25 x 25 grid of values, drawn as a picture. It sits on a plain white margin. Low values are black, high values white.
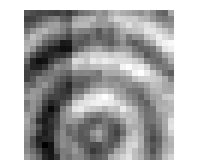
The field is mottled with small blotches. Rings spread out from the bottom middle. A vertical seam about 30% of the way across splits the table, and the right part is higher.
